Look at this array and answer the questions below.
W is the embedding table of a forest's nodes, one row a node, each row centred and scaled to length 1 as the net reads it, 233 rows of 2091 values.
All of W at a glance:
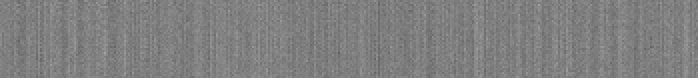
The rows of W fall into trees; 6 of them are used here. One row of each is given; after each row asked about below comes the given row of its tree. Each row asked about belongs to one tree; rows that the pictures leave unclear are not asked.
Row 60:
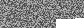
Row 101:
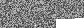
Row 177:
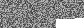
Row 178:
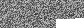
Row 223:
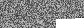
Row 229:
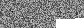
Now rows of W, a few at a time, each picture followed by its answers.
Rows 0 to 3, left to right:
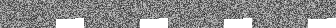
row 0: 60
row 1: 177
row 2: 178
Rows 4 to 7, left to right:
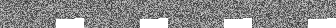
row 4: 177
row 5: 177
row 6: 229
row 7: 223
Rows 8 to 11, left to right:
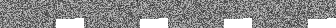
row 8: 177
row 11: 223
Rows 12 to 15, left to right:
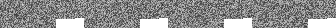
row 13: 178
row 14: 178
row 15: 60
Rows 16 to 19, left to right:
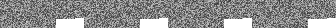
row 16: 178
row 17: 178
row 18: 177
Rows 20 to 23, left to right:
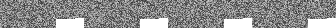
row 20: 60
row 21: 177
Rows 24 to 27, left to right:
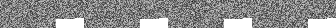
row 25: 178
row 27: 60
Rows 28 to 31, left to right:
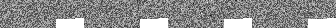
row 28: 178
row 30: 101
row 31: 223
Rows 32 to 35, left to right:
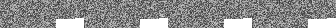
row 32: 178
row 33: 178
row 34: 178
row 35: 223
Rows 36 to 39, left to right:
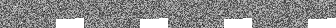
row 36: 101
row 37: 223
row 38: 229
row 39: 178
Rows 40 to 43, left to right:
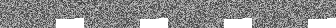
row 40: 177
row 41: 223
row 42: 177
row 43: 178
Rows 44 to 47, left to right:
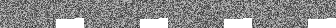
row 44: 177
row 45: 177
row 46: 223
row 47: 223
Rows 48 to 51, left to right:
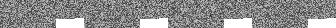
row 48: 177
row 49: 60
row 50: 101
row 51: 223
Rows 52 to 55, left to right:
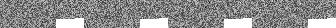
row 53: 178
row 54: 60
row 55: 178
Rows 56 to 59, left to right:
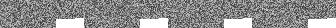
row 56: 60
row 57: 223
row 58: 177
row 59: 178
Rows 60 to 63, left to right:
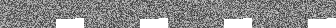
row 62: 60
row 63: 177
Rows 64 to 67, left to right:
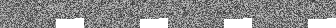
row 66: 223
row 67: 177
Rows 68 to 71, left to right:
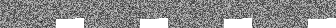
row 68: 60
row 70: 177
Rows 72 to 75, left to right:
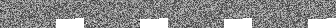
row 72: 178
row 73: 229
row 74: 101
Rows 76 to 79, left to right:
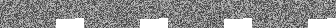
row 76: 223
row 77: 223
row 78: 223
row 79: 60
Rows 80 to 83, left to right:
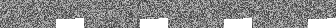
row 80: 178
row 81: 177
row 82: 178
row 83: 178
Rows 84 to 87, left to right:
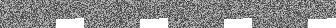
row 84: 178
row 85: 178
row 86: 60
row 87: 177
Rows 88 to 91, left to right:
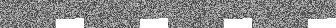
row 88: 177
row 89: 223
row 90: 177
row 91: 223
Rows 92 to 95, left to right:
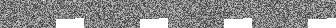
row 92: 60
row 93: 60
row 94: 223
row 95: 177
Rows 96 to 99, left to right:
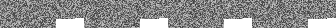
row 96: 60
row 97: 60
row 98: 177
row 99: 223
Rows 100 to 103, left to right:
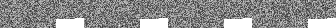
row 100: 177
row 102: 177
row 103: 178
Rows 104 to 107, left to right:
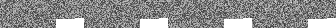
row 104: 101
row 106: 223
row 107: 101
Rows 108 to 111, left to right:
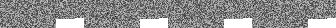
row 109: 229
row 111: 60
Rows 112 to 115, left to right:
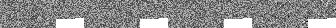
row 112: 60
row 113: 177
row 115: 229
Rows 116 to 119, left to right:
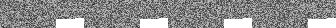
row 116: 60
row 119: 177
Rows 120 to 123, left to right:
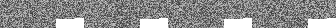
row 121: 223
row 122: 223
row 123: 223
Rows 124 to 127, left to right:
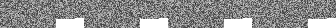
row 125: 177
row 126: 101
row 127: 177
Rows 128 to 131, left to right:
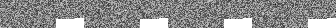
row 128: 177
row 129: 60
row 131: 229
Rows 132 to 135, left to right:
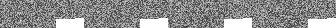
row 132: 229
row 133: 177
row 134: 101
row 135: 223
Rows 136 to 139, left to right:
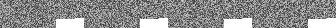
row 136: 223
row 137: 177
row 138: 177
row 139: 177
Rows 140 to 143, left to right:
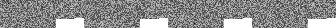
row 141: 60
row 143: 177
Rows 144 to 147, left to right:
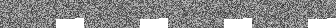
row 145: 223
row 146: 223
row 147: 229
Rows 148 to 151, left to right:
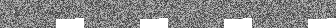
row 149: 60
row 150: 177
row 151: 223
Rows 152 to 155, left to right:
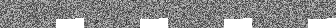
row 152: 178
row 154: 223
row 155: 177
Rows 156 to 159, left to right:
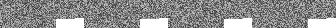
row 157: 223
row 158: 177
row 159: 177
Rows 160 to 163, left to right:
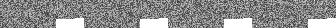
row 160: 177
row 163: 60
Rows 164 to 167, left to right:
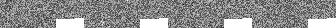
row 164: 101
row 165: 60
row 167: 223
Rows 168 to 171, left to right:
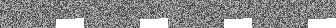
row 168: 178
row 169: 223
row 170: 60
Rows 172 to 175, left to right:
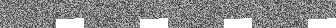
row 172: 177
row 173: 229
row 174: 223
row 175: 223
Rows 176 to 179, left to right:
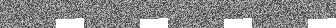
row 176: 223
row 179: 223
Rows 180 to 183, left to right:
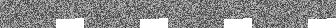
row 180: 223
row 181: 178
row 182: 223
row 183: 229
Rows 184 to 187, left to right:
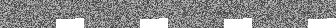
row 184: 60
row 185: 60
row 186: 223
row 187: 223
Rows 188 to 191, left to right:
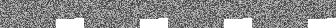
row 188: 177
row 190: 177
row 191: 178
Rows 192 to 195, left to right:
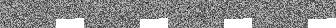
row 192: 223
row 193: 101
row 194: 178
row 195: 177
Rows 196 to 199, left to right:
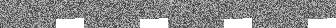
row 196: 177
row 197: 229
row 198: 101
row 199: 223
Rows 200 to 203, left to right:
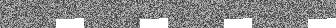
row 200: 223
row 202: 60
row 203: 229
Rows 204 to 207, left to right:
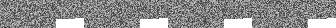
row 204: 60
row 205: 178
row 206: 178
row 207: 177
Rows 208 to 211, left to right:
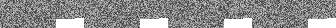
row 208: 101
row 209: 223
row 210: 60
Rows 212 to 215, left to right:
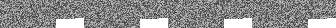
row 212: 178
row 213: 60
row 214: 177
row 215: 60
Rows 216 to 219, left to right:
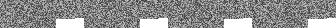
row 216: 223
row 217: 177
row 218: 223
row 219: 223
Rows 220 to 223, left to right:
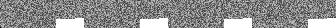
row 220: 223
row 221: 178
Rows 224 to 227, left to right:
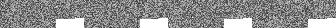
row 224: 178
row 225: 177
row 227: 60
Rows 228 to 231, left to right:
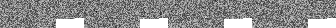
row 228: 177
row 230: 223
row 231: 60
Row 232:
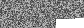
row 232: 178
